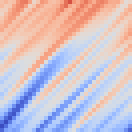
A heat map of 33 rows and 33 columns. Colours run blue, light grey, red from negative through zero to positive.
On average the colour sits 50% of the way up the scale. The field climbs toward the top. The grain runs diagonally up to the right. The ninth with the lowest average is the bottom left.
